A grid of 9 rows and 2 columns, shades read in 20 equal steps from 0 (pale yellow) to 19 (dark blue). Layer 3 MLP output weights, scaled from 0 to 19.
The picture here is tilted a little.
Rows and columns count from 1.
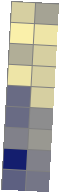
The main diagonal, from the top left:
3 1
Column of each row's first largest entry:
2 2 1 2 1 1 1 1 1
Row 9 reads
13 11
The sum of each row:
10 1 9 4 15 21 18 29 24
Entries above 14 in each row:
0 0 0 0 0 0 0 1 0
